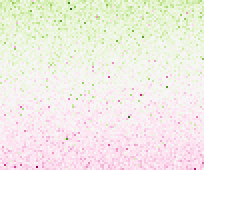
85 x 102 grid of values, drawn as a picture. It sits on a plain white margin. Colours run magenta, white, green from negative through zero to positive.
No single row or column stands out from its neighbours. No regular stripes run through it. Fine speckle covers the field. The field climbs toward the top.
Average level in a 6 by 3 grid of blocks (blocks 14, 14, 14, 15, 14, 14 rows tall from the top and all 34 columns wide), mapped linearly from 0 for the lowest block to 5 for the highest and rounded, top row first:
555 | 444 | 333 | 222 | 111 | 000
